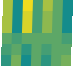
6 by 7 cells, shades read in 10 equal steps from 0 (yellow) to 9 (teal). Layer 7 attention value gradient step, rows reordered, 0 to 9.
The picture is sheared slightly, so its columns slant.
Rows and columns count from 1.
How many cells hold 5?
2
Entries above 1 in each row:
6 6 6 7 7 7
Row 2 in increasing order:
1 3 4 6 7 9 9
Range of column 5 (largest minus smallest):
5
